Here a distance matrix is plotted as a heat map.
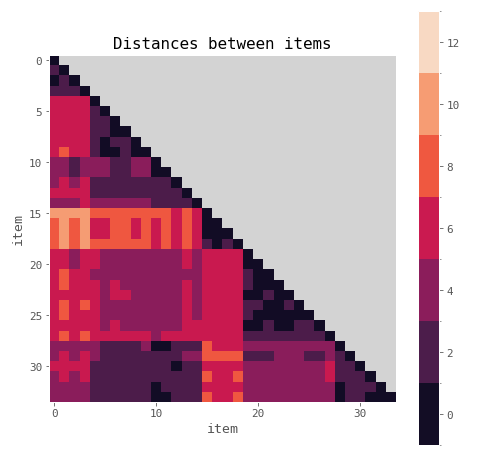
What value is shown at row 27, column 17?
6
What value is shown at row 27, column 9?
6
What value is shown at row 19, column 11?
4
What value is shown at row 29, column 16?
8
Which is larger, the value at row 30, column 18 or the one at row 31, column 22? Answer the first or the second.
the first
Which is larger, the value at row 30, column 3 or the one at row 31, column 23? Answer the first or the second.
the first
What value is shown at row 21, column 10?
4
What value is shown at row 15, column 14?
6
